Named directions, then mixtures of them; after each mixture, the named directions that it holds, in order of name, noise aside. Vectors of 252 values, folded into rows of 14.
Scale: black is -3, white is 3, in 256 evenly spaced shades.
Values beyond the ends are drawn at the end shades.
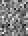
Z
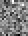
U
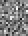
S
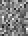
Z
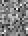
S, Z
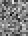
U, Z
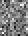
U, Z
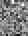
U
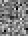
S, Z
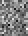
Z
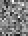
U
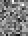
U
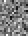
S, U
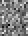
Z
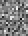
S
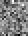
U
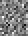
S, Z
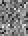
Z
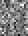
U, Z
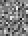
S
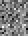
Z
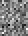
Z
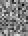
S, U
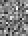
S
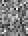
S, Z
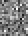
S, Z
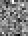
U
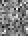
S, Z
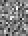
S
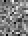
S, U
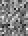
Z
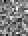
S, U
